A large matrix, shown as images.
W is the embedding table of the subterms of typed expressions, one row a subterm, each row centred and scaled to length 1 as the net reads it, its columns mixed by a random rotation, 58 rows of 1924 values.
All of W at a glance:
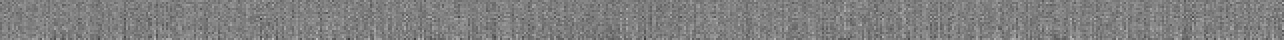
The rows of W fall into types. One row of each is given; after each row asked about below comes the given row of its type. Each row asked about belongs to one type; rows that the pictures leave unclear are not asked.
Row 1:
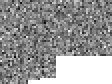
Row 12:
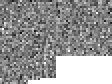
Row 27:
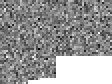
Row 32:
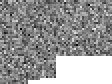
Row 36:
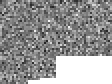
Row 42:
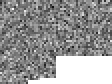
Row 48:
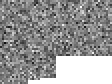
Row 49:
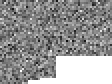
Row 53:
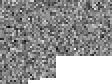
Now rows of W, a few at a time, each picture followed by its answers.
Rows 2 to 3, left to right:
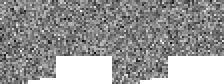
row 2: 49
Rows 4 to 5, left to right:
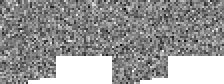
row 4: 36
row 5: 49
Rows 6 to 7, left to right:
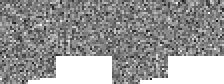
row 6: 48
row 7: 12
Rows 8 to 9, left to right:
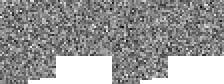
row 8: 53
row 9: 53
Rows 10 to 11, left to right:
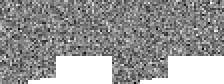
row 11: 32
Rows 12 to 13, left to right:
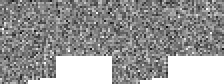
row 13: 27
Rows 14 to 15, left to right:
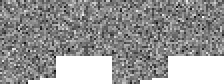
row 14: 42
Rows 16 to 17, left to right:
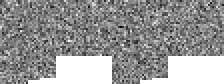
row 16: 36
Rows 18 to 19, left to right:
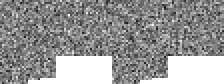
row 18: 1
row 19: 48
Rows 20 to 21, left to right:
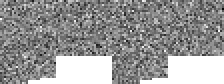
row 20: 1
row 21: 53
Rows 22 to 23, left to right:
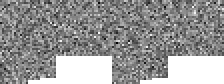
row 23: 48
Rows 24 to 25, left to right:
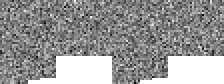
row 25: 48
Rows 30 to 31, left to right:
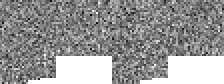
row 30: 12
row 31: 53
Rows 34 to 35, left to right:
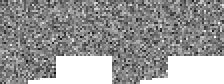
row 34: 27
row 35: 36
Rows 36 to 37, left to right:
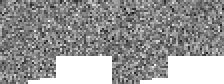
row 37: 53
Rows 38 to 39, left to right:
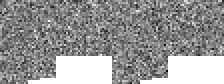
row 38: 36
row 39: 42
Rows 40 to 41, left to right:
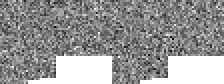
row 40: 27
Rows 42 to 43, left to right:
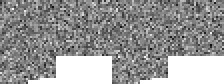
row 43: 27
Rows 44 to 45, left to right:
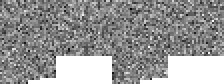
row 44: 42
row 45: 1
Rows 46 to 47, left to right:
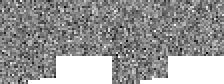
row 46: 12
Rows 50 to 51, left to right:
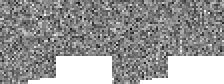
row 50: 48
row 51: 12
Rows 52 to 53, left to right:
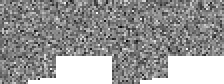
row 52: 12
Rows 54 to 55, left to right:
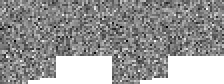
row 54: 27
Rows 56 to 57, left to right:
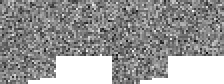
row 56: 36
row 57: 49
